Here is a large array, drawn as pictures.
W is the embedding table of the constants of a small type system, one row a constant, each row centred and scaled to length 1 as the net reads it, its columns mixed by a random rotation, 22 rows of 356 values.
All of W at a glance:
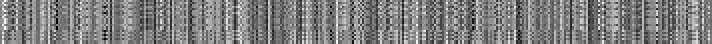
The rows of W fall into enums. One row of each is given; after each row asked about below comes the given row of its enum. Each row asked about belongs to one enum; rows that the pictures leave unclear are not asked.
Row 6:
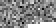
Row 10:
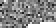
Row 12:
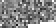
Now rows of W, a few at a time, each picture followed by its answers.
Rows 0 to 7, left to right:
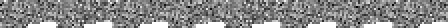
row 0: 10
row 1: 12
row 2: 10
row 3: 6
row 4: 12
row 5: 10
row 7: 10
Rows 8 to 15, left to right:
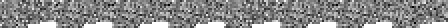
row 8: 12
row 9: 10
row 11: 10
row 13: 10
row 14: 10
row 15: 6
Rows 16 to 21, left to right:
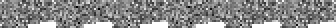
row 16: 12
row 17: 6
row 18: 12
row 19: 6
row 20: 12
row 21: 12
